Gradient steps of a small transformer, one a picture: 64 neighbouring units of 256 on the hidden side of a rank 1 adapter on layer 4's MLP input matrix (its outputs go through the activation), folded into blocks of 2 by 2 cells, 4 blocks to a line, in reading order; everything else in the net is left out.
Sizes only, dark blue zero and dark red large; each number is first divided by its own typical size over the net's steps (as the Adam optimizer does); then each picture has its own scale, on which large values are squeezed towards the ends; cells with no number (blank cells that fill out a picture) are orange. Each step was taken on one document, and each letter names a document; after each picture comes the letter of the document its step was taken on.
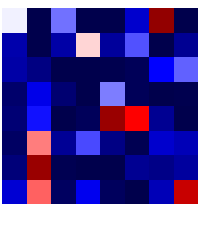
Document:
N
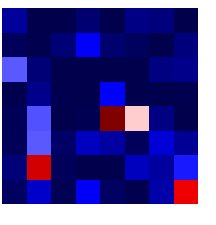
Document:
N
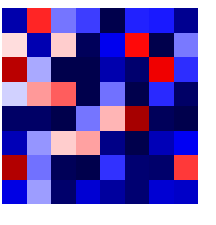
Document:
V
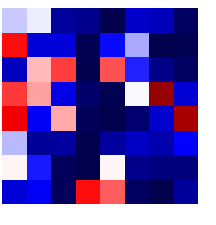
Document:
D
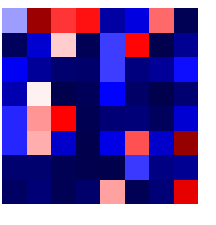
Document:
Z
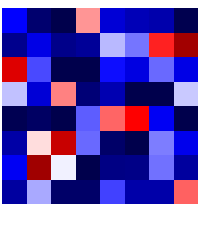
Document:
V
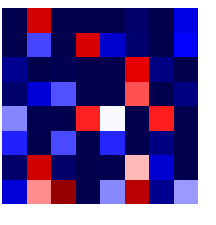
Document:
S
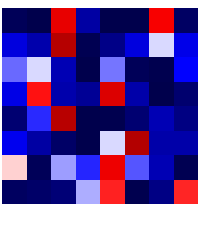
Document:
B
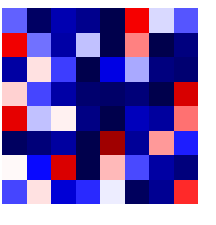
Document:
D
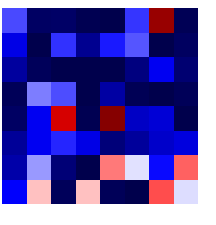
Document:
N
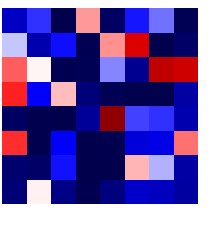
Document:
Z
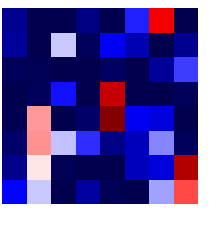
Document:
N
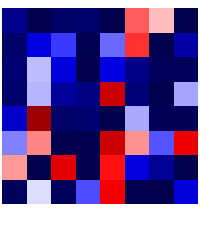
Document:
B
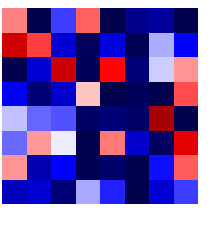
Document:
D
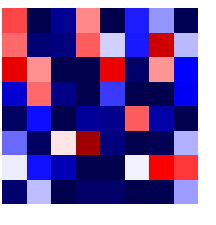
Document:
V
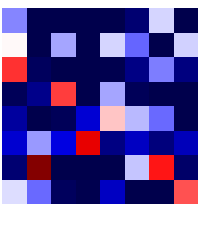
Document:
N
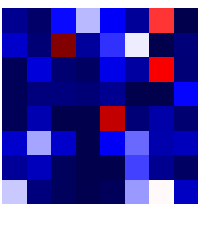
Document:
Z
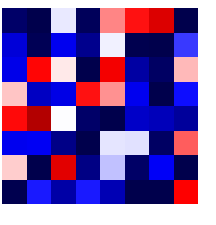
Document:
B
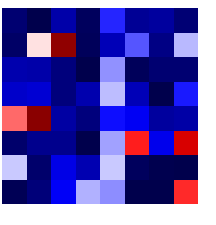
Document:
B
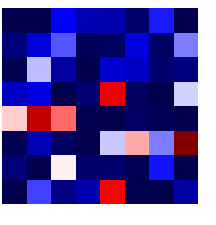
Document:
B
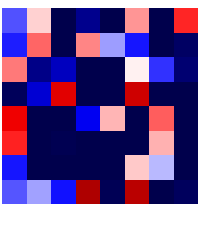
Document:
S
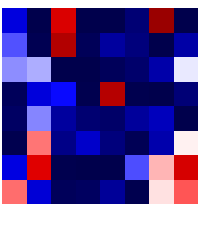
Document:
N
